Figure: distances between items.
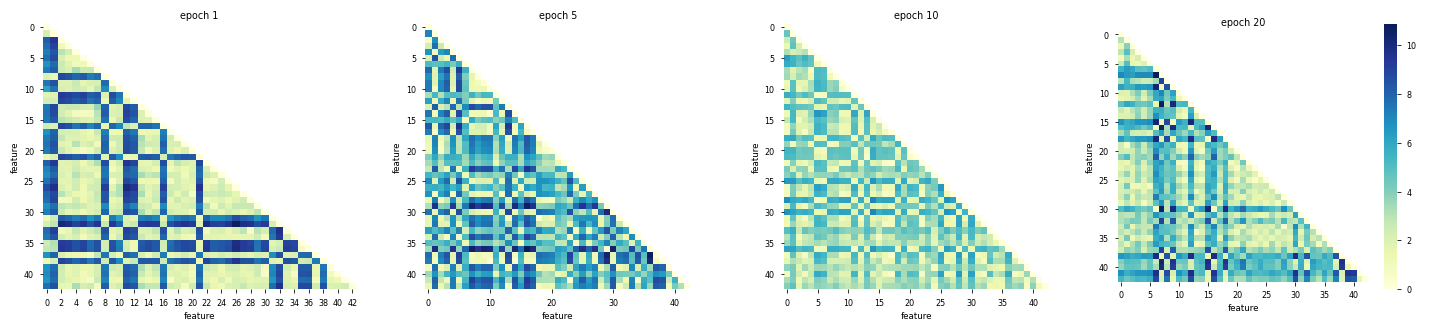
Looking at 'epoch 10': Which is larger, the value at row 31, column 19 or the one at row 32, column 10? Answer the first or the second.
the first
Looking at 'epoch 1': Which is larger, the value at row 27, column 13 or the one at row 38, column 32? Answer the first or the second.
the first
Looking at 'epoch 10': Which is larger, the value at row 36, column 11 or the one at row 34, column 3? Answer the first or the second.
the second
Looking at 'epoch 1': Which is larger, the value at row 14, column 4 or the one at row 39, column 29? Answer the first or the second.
the second
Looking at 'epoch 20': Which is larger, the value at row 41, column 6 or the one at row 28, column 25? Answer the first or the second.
the first
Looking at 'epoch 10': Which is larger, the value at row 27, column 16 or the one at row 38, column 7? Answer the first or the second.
the second
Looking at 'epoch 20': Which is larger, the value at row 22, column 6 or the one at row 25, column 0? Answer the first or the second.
the first
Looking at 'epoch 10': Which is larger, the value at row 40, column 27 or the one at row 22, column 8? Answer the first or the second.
the second
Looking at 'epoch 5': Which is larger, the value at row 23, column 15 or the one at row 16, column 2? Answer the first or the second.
the second
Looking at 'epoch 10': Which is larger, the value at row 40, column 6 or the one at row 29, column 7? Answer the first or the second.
the first
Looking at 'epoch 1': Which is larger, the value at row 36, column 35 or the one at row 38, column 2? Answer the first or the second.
the second
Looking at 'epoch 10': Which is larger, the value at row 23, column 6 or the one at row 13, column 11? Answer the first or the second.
the first
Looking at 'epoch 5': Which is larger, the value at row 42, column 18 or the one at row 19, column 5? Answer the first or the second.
the second
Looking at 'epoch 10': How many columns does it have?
43
